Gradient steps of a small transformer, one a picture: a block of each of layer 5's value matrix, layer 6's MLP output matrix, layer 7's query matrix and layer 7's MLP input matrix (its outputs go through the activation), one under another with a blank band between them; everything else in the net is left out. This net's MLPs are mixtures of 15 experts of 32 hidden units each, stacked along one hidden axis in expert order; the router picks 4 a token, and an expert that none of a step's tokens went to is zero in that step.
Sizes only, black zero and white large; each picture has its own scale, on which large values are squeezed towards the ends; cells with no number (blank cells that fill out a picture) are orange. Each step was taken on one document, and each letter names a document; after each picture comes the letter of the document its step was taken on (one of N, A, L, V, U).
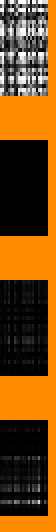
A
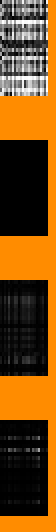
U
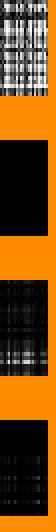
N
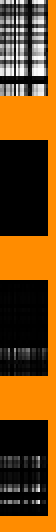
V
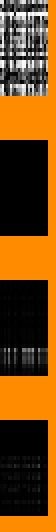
A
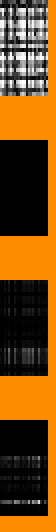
A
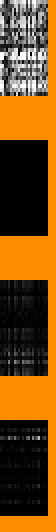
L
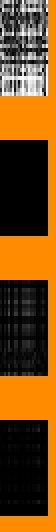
U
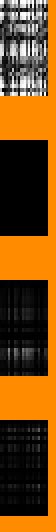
L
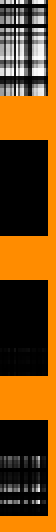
V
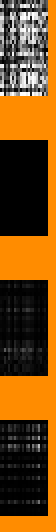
L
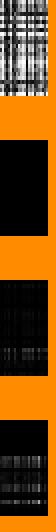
A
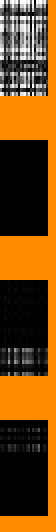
L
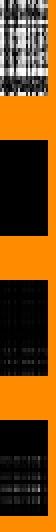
A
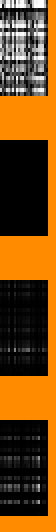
V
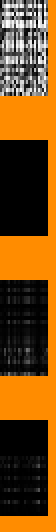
N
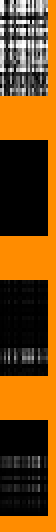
A
